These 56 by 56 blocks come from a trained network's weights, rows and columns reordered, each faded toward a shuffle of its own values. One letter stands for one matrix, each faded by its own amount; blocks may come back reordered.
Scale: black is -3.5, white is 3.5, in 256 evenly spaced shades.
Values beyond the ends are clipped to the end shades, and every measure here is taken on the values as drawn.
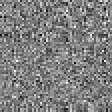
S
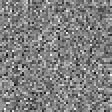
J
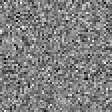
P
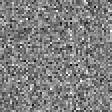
P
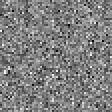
P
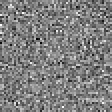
J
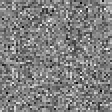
P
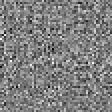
S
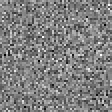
J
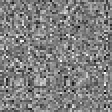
S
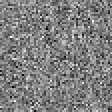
J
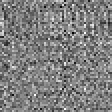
S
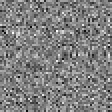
S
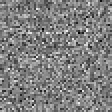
J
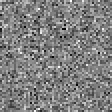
P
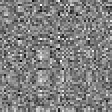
S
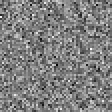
J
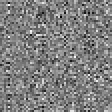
S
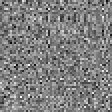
S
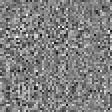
S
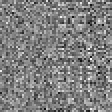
S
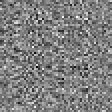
S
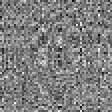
S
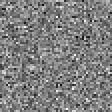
J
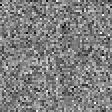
J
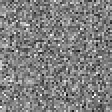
J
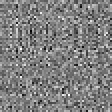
S
